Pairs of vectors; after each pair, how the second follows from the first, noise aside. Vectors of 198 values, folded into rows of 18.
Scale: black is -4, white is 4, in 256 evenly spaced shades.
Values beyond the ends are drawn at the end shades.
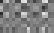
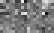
sign-scrambled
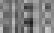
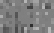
partly zeroed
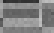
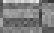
negated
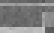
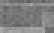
shrunk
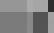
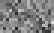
shuffled
